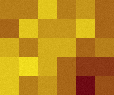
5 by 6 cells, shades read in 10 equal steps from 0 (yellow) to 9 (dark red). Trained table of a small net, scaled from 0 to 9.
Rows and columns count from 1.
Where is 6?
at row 5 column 6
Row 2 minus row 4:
4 1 1 -2 -6 -2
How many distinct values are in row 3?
3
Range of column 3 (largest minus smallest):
2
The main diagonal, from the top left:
4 1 2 5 9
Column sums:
13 13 11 19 25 27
